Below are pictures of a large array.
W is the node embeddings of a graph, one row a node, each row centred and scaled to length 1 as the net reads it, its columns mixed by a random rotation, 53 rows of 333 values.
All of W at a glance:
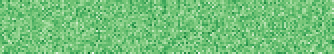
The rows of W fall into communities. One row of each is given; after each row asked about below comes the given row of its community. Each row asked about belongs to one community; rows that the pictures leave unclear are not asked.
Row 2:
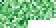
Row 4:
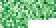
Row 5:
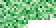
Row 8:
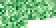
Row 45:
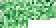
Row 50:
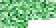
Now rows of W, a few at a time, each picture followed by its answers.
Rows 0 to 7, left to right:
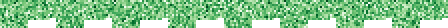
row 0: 8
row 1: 4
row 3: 4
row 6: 8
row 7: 2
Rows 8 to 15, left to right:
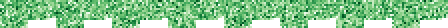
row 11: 5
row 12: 8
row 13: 50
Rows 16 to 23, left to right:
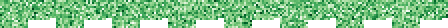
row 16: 8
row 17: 45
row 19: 5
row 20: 50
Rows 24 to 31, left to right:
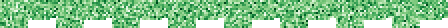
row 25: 2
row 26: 4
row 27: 45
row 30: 8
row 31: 8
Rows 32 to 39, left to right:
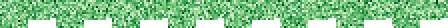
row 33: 5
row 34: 4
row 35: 45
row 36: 5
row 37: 4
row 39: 4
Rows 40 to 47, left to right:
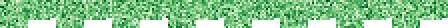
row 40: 5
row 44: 8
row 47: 45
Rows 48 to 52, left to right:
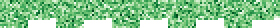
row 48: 50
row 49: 5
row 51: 45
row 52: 5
